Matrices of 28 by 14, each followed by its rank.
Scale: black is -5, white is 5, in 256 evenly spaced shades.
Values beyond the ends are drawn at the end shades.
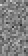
full rank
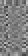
three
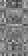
three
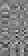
three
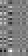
one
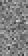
full rank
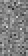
full rank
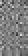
three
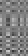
one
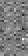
three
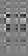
one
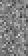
full rank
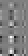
one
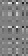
one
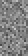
full rank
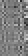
three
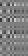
one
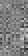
three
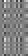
one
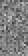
full rank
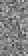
full rank
